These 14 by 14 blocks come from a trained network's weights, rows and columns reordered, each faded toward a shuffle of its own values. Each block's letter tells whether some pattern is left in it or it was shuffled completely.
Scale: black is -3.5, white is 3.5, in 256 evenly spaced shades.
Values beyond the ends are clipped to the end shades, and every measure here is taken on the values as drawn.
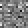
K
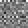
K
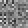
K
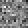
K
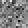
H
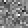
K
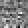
K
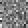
K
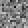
H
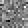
H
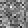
H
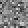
K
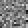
H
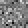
H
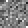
H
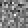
H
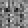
K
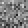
H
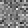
K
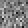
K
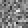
K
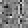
K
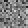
H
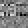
K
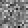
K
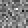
H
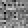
K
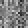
K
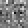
K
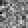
K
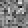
K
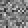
K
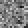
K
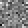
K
